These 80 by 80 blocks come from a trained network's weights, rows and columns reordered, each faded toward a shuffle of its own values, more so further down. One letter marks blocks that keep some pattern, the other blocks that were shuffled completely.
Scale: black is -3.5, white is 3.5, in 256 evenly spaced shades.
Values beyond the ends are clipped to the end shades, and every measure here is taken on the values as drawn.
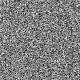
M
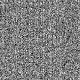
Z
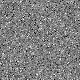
M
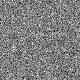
M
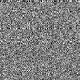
Z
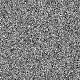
M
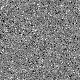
M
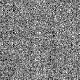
Z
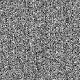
Z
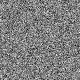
M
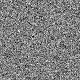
M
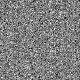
Z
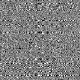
Z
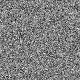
M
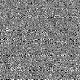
Z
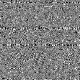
Z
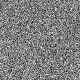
M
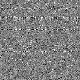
Z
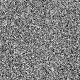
Z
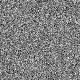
M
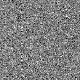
Z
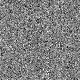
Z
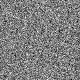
M
